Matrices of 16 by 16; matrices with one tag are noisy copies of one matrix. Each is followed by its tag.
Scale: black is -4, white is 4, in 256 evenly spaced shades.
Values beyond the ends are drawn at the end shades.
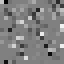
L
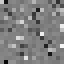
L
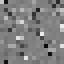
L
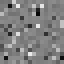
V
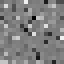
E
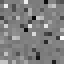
E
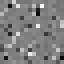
V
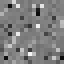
V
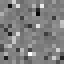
V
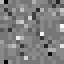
L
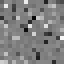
E
